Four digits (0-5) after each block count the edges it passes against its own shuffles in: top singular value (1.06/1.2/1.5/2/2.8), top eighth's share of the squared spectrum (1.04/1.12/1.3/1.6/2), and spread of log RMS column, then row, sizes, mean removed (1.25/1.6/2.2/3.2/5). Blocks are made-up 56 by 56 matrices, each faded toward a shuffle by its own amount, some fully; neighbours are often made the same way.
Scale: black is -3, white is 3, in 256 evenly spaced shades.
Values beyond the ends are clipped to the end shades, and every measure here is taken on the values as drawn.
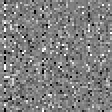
2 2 2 0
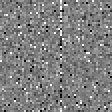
2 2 1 0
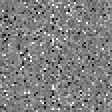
1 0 1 0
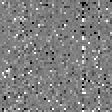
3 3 1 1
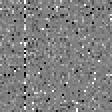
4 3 2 0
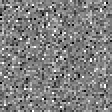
0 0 1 0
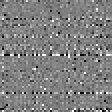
4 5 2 3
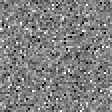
0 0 0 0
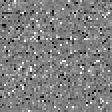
2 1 0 1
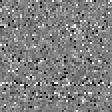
2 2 0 2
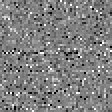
2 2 0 1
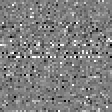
3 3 0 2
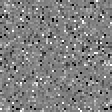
1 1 0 1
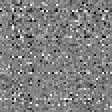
3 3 1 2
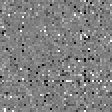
2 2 1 1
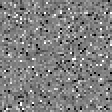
1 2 1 1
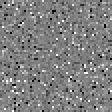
0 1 0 0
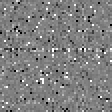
3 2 0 1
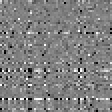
4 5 2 3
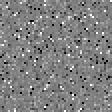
0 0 0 0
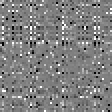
4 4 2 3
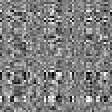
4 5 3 3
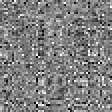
4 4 2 2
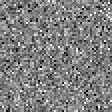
2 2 0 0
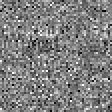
3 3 1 1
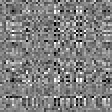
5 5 3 4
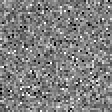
0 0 0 0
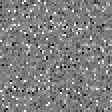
1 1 0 0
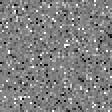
0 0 0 0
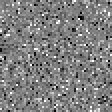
1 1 0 1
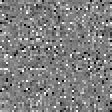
3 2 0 0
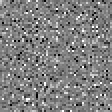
3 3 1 1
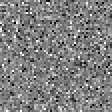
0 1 0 0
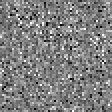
1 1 0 0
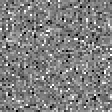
2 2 0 0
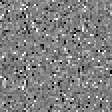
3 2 1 0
